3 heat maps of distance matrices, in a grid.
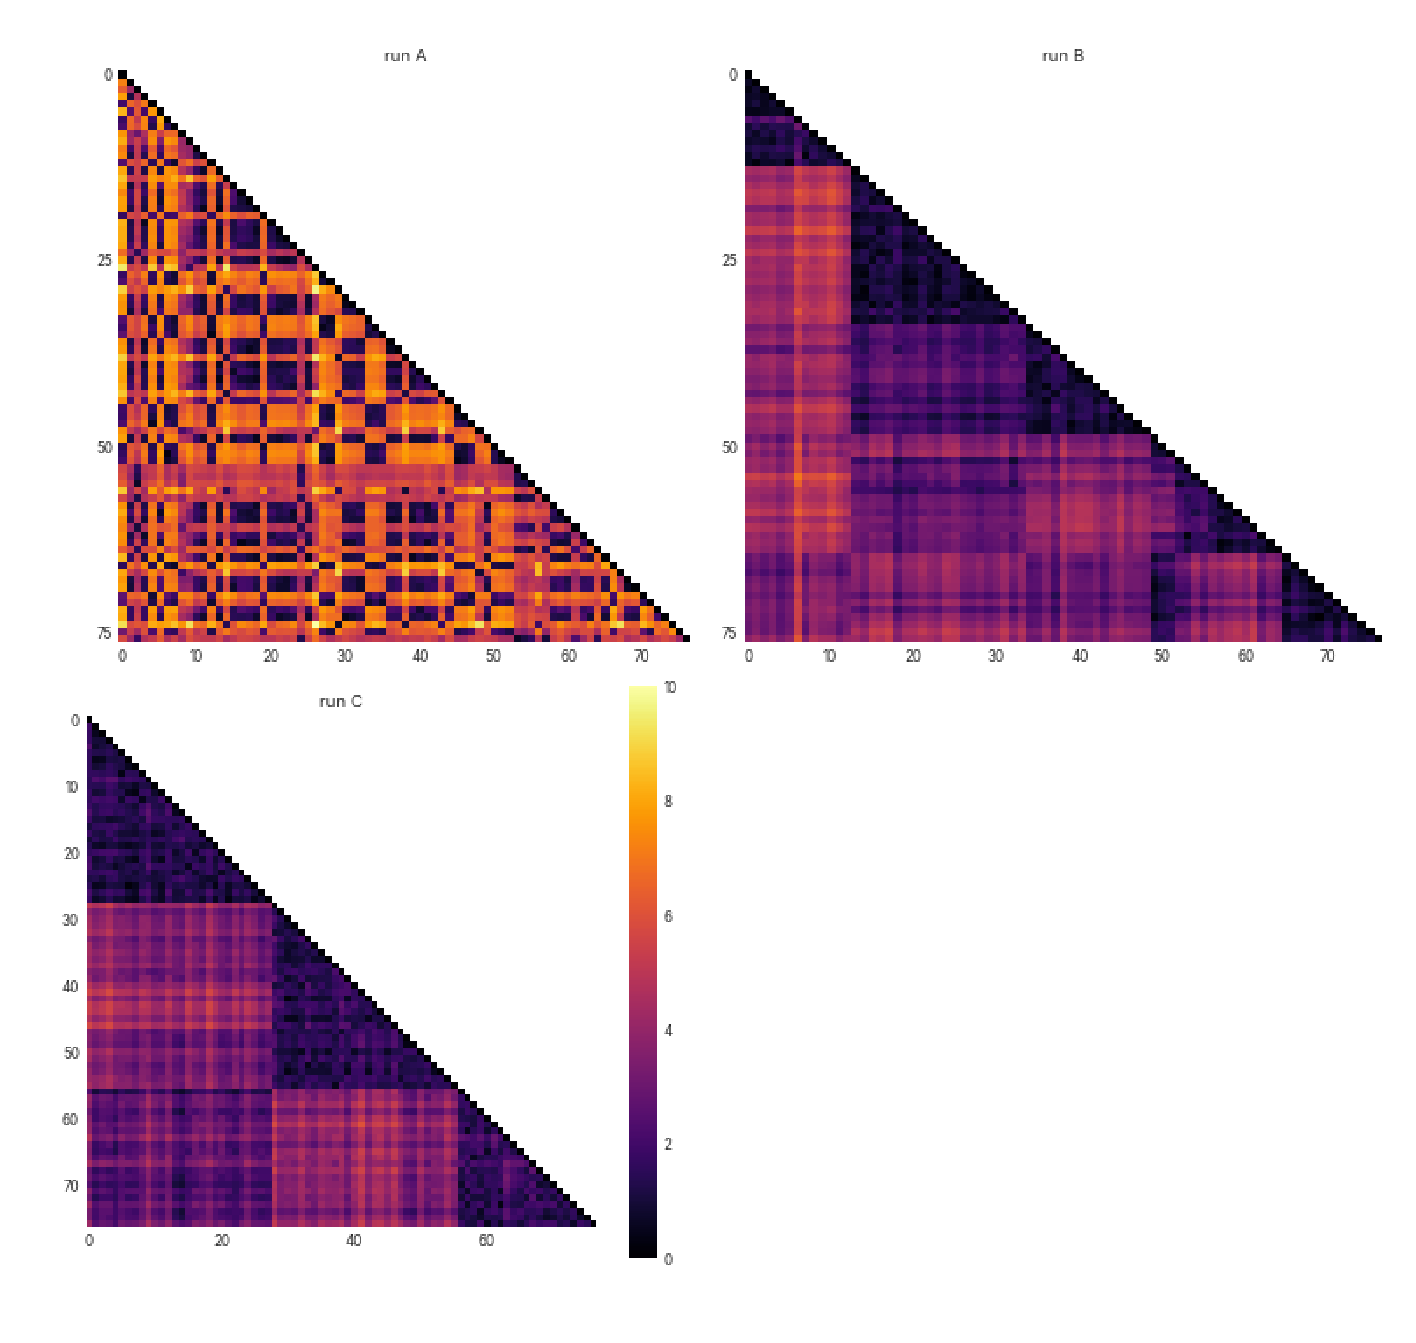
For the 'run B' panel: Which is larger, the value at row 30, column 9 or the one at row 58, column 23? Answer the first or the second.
the first
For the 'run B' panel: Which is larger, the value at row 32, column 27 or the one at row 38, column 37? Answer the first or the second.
the second
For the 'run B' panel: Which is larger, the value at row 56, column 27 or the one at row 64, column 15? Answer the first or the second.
the second
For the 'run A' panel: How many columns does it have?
77
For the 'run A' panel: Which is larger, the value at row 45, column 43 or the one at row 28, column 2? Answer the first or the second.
the first
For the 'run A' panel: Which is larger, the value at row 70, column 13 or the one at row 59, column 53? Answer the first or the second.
the first
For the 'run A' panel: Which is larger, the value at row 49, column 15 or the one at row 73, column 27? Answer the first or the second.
the second
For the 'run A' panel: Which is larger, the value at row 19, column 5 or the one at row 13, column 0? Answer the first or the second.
the second
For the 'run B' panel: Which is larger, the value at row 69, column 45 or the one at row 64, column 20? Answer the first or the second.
the first
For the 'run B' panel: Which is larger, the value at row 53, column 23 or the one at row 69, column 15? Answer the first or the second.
the second
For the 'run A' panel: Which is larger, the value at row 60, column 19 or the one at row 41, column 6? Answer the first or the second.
the second
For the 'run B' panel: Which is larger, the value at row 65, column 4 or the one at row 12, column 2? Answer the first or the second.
the first
